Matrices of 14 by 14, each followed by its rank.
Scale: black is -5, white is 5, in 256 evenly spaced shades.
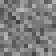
full rank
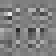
two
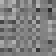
two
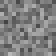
full rank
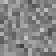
full rank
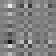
one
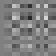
one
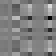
one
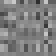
two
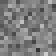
full rank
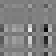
one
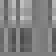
one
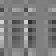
one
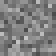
full rank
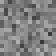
full rank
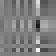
one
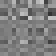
two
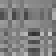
two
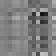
two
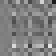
two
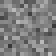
full rank
